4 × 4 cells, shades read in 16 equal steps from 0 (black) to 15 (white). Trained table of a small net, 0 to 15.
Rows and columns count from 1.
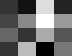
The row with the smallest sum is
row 1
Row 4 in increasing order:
0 3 7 11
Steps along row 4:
up down up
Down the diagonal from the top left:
3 8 10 7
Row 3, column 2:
3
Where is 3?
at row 1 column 1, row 3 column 2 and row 4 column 1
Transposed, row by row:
3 4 6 3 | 1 8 3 11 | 13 15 10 0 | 2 9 5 7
